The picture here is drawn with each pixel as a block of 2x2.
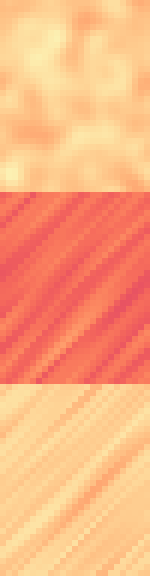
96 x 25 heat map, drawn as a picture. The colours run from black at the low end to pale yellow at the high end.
The table splits into 3 rows of 1 panel. Panel 1,1: very high, blotchy, faint in contrast. Panel 2,1: high, slanting up to the right, faint in contrast. Panel 3,1: very high, slanting up to the right, faint in contrast.
